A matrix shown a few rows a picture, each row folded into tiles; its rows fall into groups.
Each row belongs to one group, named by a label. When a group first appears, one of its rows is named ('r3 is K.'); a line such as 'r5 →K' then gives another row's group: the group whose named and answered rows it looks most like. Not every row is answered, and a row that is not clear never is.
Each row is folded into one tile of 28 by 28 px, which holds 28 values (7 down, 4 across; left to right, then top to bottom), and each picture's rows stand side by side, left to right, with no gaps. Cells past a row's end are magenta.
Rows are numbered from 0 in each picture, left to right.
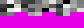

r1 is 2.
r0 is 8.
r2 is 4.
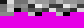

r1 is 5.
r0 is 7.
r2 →5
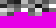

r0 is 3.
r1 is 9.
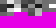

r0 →8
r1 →9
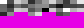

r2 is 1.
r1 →2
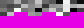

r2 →7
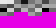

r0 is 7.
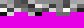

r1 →5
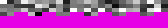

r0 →1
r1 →5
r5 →8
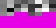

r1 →8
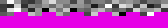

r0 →8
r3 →9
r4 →5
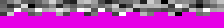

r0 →9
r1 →1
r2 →3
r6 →5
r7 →1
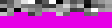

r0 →2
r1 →1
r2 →7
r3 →1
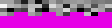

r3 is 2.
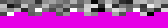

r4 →3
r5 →5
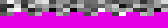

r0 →8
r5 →2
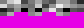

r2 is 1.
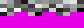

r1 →5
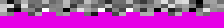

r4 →9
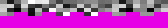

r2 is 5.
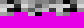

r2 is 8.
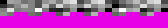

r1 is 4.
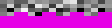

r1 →5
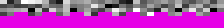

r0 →1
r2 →7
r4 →3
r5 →2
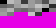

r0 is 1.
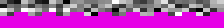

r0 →3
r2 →4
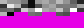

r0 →5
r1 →1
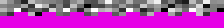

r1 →5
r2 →4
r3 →1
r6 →3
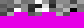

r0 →9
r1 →8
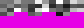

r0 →9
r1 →8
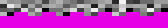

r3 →4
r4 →7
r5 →4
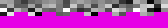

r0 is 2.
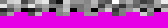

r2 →7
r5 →2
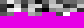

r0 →8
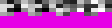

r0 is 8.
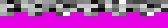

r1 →4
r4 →7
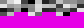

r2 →5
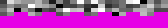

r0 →7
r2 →1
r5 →7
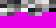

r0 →3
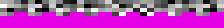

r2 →3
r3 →1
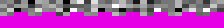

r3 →7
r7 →4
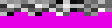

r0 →5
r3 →9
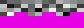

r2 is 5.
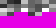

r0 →3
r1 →9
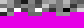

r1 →4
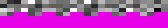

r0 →3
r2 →9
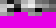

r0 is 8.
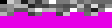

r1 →1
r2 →9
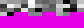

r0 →5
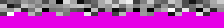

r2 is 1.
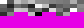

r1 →5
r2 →9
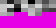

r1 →7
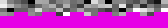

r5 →3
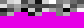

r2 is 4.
